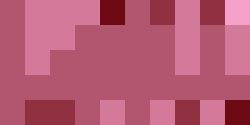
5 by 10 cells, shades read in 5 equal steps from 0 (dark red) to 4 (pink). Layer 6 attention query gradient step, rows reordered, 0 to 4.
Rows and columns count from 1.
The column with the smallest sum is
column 5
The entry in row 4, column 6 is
2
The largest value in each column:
2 3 3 3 3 2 3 3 3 4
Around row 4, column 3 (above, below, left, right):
2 1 2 2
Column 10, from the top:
4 3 3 2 0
